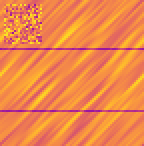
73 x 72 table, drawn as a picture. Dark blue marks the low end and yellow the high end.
In the top left lies a patch that is rougher than the rest. The top left is the roughest part. On average the colour sits 70% of the way up the scale. Rows 25 and 56 stand out from the rest.
